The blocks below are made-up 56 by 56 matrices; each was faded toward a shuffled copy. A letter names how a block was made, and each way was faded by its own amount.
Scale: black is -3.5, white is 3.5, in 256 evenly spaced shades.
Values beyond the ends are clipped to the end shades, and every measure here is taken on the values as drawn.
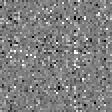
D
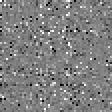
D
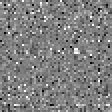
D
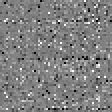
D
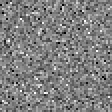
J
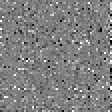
D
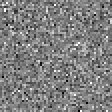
J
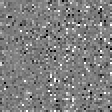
D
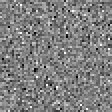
J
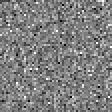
J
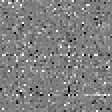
D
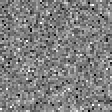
J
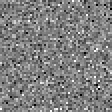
J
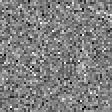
J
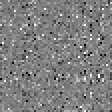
D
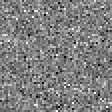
J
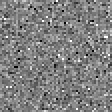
J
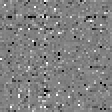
D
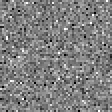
J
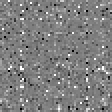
D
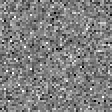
J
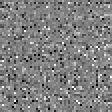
D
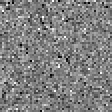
J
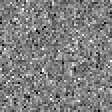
J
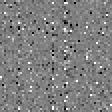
D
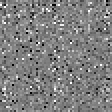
D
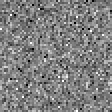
J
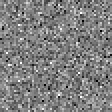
J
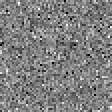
J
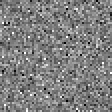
J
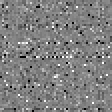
D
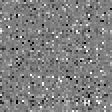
D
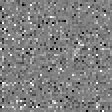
D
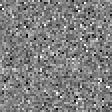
J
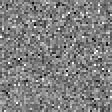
J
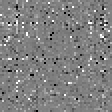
D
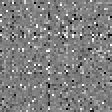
D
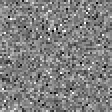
J
